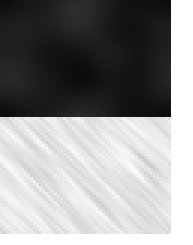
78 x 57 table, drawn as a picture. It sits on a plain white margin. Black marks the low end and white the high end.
The table splits into 2 rows of 1 panel. Panel 1,1: very low, smooth, faint in contrast. Panel 2,1: very high, slanting down to the right, faint in contrast.
